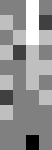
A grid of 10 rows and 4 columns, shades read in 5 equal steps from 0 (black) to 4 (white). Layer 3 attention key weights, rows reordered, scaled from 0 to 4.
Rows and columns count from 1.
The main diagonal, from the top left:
2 2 4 2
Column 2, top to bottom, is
2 2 3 1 2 2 2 2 2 2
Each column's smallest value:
1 1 0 1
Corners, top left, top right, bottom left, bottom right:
2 2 2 2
